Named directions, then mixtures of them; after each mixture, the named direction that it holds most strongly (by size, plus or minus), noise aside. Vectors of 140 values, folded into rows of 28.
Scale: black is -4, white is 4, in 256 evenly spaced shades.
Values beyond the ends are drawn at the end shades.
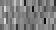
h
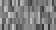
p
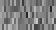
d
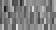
p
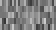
p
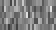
d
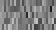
d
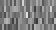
d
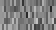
d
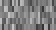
p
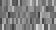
p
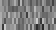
d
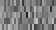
d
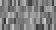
p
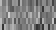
p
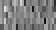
h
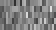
d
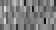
h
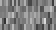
p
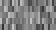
p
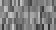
p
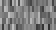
p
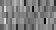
h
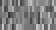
p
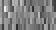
p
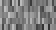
p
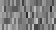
d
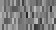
d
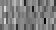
h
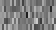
d
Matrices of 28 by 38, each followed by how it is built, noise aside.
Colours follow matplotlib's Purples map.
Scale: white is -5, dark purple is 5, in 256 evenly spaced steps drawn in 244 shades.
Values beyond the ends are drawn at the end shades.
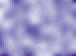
smooth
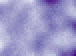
smooth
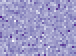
noise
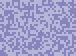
noise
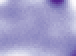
smooth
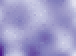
smooth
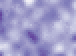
smooth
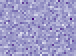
noise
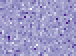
noise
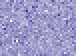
noise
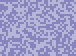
noise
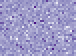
noise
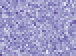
noise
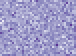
noise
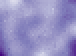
smooth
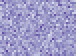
noise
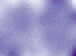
smooth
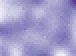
smooth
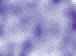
smooth
